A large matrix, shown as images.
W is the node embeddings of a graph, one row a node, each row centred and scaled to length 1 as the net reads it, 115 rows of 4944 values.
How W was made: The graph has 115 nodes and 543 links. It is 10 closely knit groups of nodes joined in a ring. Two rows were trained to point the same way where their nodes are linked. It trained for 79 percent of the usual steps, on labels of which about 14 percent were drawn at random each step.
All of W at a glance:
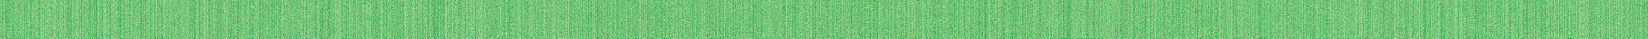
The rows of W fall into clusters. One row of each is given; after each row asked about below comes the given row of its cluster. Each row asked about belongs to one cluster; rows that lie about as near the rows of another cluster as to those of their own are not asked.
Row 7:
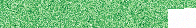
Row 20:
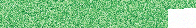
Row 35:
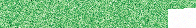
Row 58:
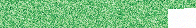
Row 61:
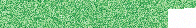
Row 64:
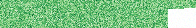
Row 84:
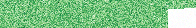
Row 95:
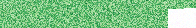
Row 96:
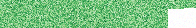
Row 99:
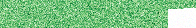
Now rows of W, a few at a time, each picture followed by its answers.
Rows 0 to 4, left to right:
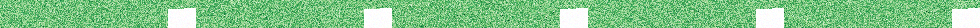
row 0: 61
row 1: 96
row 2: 64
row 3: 61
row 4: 84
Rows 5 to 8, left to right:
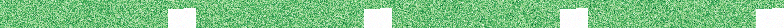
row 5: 99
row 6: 84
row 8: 7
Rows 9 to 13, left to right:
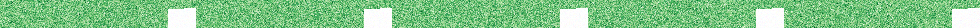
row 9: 61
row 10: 58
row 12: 99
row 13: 58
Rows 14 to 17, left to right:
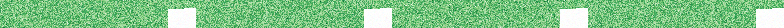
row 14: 84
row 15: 20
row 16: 96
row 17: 20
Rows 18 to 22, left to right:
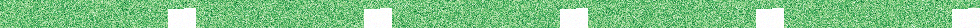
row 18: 7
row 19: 64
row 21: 64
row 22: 7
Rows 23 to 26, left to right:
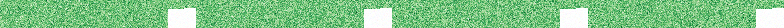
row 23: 64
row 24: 35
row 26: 7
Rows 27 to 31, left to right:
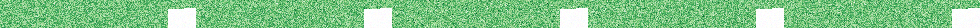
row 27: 61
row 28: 35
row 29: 61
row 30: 20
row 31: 20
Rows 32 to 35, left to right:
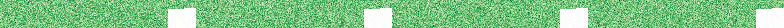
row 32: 58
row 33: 35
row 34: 84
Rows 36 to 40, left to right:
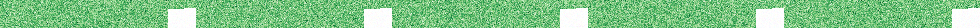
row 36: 7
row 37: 20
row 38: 64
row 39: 35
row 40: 61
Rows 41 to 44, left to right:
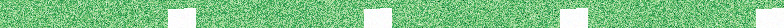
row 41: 7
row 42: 96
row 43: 84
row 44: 95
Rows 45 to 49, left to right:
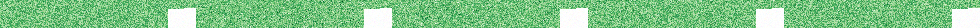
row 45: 35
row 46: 96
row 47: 84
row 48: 58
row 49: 7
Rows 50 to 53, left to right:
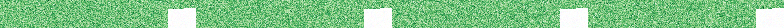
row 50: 99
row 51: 7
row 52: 58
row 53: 20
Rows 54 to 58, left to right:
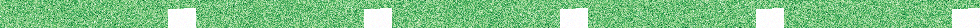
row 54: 96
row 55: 64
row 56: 96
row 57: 61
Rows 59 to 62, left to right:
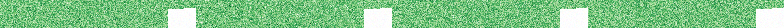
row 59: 99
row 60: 61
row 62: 95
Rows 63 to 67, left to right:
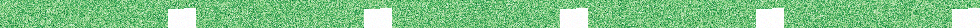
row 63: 20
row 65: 64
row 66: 7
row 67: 7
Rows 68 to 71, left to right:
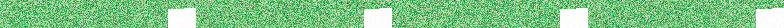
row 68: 35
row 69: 99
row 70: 20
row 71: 99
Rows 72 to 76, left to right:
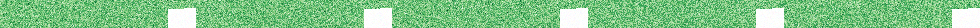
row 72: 35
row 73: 84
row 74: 61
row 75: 61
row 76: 64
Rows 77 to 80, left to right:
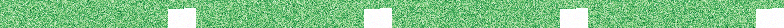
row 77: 58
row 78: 58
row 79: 64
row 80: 61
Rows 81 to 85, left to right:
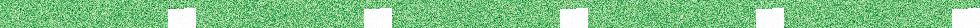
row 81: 7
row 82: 95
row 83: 84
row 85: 84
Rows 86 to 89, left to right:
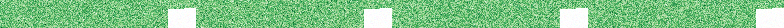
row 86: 84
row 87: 99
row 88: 95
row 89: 35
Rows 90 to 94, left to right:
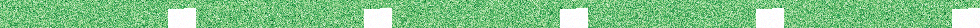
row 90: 35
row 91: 58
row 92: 35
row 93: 84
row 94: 95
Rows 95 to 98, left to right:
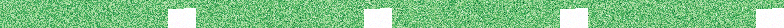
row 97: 99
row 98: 58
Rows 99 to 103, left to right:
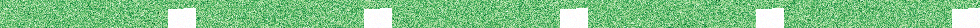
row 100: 84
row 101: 61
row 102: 7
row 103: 84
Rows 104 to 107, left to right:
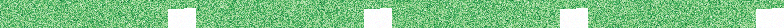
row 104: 7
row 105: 7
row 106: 64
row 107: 99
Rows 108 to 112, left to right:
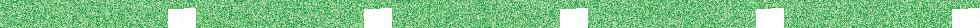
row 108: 58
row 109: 99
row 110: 64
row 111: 96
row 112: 20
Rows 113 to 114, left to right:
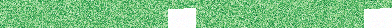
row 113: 99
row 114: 35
